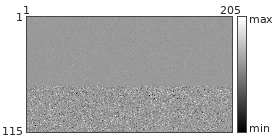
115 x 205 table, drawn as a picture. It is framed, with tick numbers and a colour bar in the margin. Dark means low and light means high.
Neither half mirrors the other. There is no overall slope. A horizontal seam about 60% of the way down splits the table, and the top part is calmer. No single row or column stands out from its neighbours. The distribution is heavy-tailed on both sides. There are no regular stripes. The texture is fine-grained noise.
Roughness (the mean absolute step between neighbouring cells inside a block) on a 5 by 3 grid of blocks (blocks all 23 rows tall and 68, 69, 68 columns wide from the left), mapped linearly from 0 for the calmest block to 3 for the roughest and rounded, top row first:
000 / 000 / 000 / 333 / 333
